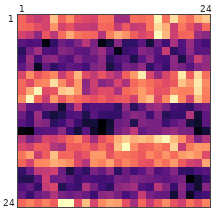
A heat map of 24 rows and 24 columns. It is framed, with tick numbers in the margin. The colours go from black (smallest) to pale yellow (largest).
The grain runs across in streaks. Horizontal stripes repeat 3 times down the table. No overall slope runs across the table.
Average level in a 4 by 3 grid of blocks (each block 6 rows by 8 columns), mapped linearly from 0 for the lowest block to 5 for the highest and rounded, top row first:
2 1 3 / 5 3 5 / 1 2 3 / 2 1 0
